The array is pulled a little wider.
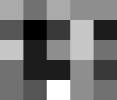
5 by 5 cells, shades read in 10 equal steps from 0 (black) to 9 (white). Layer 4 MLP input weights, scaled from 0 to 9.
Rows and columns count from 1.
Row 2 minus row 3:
-4 -1 -3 0 -3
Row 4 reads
4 1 1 5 2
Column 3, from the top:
6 2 5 1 9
